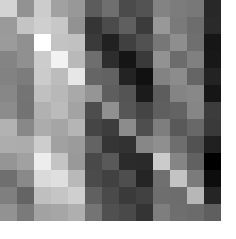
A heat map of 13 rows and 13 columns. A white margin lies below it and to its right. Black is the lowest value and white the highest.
Values rise toward the left. The top left is the ninth with the highest average. Overall the values sit about 50% of the way up the scale. Stripes running up and down repeat 2 times from left to right.
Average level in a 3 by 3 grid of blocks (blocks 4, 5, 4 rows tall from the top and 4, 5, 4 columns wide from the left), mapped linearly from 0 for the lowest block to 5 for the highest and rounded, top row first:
5 0 1 | 4 1 0 | 4 0 1
